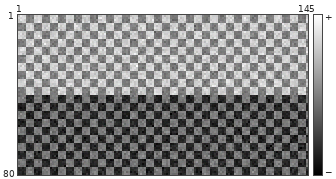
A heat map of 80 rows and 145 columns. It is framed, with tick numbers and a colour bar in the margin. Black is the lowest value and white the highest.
A horizontal seam about 50% of the way down splits the table, and the top part is higher. Neither half mirrors the other. A checkerboard runs through the table.
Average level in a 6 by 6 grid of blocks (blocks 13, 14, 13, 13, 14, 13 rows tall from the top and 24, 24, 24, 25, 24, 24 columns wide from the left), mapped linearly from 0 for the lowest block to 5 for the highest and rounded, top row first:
555555 / 555555 / 555555 / 000000 / 000000 / 000000
